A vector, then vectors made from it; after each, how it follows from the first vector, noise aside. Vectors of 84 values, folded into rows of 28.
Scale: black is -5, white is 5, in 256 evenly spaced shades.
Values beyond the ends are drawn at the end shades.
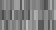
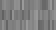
shrunk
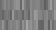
shrunk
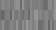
shrunk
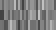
wrapped around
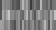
wrapped around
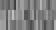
wrapped around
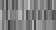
reversed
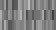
reversed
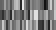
scaled up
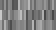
reversed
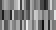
scaled up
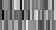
scaled up
